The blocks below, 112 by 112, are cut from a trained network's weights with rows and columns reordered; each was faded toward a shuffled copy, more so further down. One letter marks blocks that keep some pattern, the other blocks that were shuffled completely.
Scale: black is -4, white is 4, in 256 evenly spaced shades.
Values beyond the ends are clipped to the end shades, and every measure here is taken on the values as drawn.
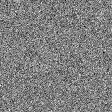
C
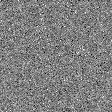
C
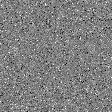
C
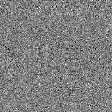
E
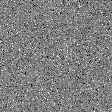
C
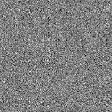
E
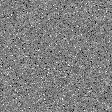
C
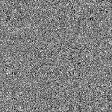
E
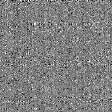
E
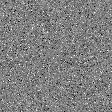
C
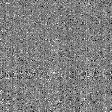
E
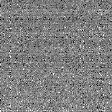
E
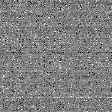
E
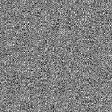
E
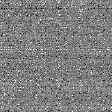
E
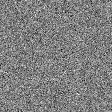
C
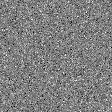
C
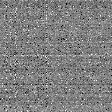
E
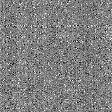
E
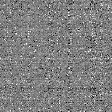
E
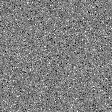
C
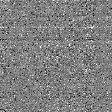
E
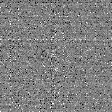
E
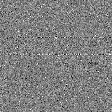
E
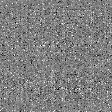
E
